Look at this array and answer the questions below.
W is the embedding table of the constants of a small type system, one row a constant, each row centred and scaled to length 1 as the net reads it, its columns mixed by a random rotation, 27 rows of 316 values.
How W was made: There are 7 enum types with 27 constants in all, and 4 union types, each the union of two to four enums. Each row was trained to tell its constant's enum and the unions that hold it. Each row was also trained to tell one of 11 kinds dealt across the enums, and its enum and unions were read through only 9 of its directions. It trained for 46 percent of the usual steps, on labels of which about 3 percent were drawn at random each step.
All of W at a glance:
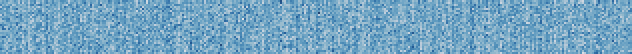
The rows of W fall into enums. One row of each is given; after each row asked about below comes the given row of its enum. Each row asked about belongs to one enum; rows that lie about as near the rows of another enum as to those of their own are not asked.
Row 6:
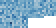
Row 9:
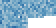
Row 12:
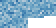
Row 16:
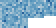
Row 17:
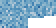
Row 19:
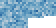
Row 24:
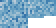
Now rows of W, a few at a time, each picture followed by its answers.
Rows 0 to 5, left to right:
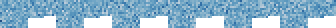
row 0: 17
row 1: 17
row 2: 12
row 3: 9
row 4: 6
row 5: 12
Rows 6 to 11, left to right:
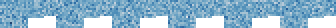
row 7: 9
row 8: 19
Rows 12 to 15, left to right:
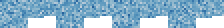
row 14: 24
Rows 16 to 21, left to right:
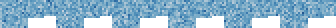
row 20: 17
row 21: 24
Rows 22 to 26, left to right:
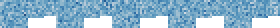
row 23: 16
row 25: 19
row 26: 24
